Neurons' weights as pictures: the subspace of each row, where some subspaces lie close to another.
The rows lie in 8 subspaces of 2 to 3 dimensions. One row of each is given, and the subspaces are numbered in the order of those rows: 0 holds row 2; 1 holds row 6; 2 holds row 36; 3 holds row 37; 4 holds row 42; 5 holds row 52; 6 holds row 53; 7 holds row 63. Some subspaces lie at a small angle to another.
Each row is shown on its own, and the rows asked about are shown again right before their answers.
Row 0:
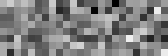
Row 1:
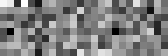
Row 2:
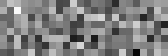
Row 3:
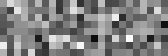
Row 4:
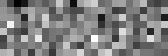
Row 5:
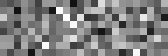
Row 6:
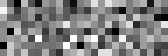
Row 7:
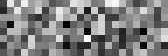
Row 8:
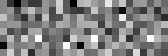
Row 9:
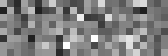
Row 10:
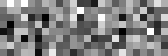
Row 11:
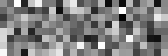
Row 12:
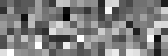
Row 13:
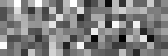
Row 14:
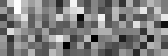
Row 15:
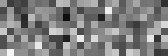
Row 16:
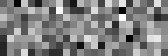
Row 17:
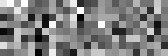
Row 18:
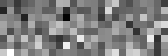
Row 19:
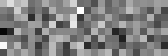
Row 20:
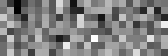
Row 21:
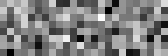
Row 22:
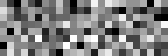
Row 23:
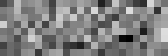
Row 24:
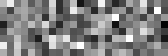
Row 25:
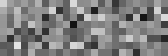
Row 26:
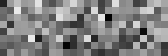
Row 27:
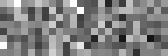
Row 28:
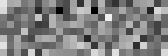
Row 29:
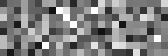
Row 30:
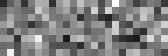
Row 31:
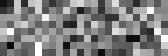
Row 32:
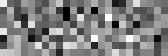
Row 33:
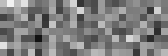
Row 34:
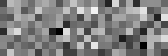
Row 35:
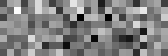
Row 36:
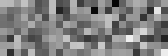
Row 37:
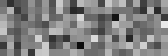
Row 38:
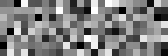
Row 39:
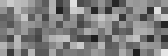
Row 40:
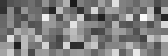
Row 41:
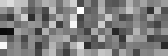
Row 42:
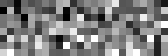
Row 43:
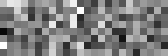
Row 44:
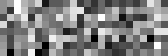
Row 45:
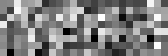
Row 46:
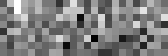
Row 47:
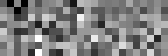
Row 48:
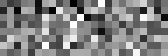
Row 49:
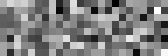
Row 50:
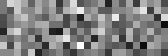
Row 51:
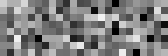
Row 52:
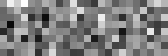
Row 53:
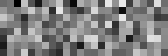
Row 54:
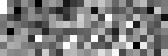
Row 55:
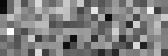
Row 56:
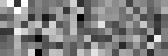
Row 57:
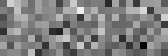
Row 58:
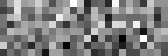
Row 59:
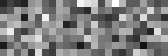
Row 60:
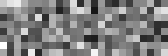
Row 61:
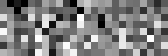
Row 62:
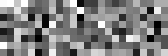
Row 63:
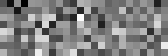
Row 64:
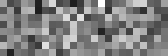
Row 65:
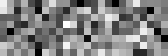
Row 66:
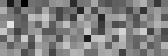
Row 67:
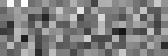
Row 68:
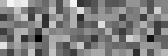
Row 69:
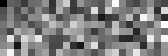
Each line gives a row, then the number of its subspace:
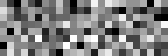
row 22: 1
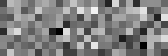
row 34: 3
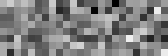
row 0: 2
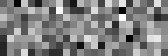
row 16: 6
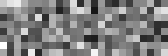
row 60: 1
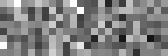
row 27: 6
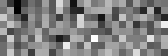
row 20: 2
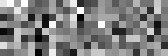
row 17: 7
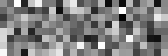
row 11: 6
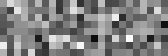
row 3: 3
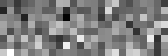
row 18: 4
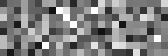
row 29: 0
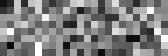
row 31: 5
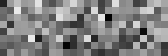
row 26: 7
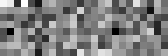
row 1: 7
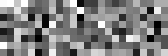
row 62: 7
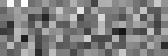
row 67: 5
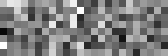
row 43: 6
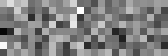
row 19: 6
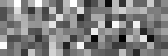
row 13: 6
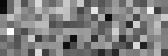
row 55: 1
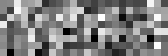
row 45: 3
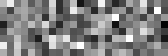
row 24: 3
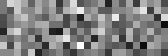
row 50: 3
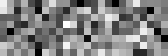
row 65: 5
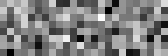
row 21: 0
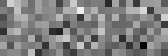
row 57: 3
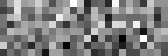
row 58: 6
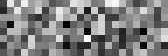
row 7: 5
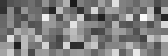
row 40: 4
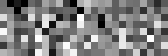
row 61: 7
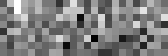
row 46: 2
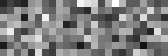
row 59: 5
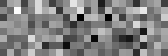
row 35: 0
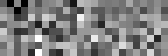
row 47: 1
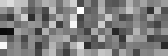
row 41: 6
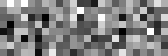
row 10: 5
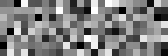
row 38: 1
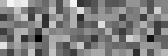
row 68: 7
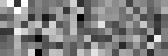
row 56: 1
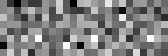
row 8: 7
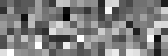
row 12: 4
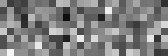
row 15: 0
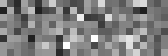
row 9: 4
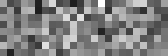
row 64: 4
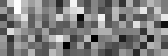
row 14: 2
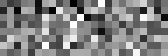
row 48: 4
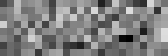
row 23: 3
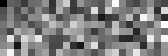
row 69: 4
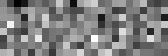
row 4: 5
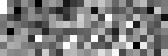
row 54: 1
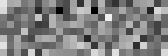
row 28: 1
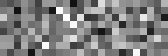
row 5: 0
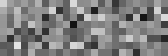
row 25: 4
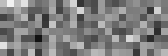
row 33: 7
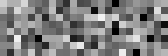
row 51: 0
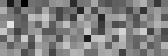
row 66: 5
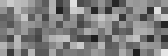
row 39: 2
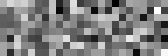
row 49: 2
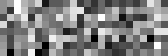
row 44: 3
